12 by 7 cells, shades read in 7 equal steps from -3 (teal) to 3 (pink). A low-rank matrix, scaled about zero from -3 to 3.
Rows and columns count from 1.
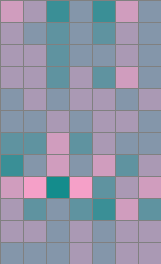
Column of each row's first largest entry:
1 1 1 6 2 3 3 3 2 6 1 4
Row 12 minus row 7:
1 1 -2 2 -1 1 1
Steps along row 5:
up down up same down up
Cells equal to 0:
27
